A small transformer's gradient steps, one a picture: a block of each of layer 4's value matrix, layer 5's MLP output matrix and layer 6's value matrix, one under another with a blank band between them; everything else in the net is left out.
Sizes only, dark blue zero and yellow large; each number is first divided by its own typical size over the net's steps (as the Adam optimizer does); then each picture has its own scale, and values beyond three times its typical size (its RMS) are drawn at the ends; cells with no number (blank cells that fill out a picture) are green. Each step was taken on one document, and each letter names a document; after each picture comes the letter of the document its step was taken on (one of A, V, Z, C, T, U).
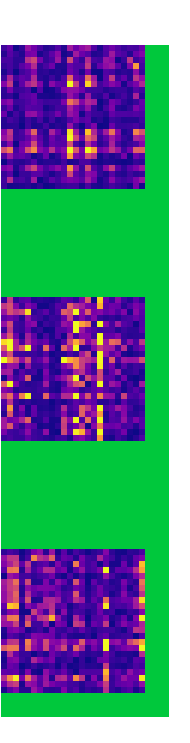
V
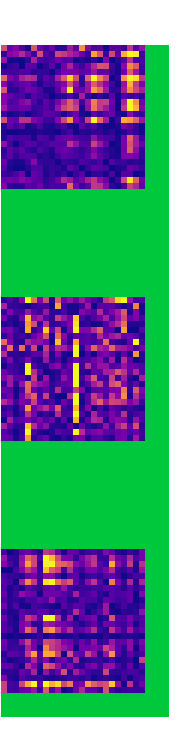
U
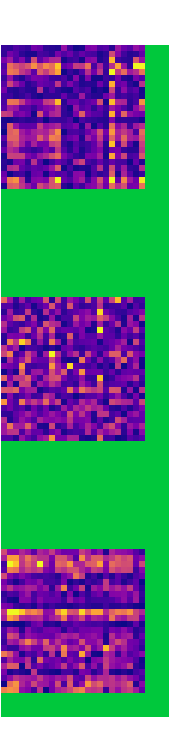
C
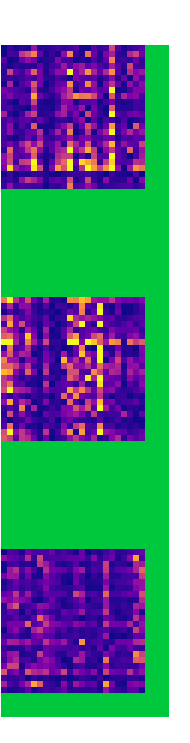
V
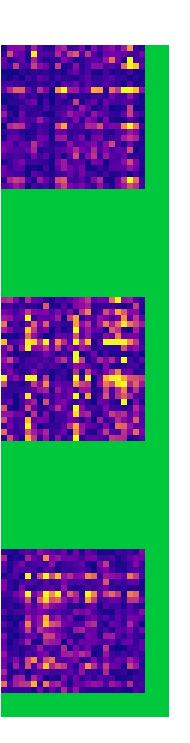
U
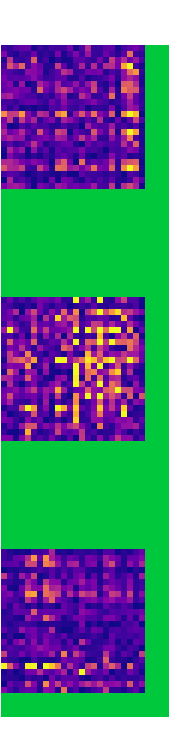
U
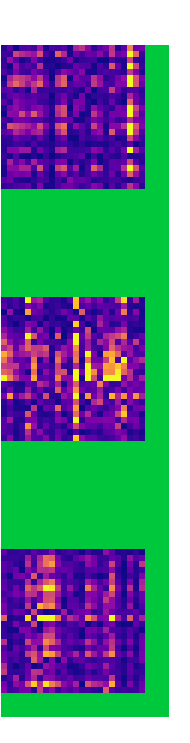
U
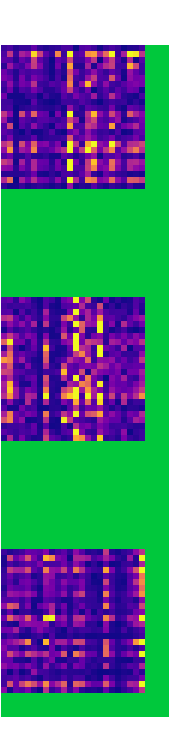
V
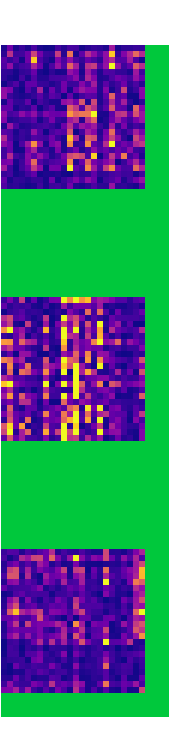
V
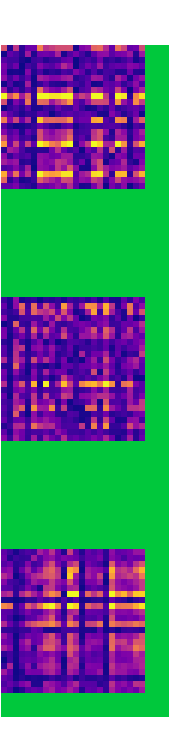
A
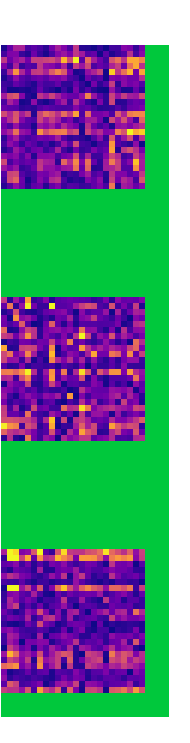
C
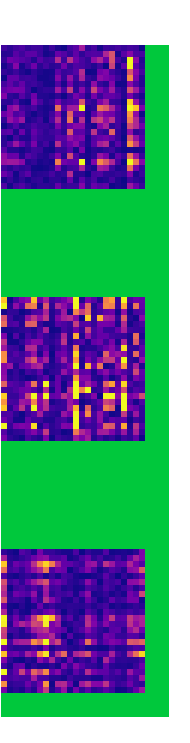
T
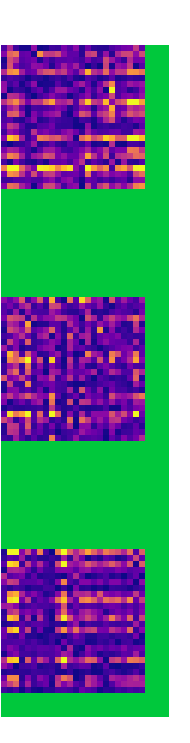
C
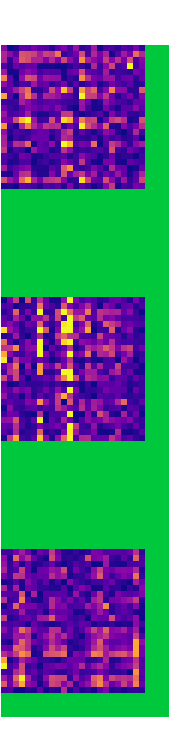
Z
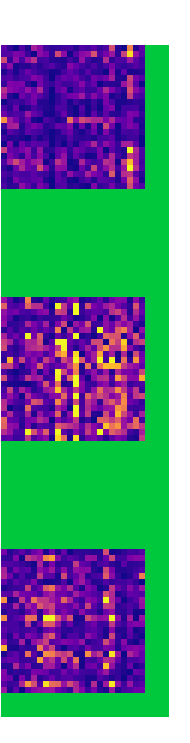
U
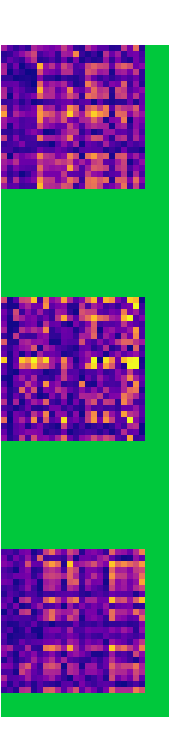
A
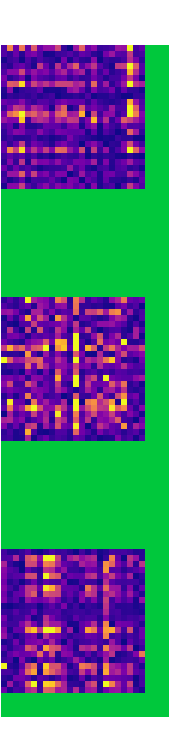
U
